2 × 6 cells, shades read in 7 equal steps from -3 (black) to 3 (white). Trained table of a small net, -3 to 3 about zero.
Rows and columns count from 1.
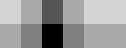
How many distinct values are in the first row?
3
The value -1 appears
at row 1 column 3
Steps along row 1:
down down up up same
